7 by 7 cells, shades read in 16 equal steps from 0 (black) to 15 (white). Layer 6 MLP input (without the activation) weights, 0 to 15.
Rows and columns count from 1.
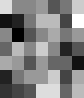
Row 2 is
1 2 7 11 11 4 15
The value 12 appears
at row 1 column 7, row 4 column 4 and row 6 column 5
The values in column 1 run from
1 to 13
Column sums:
43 41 47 71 65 36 63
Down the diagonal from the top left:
13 2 5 12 6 4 11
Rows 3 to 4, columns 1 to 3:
8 0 5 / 6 11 8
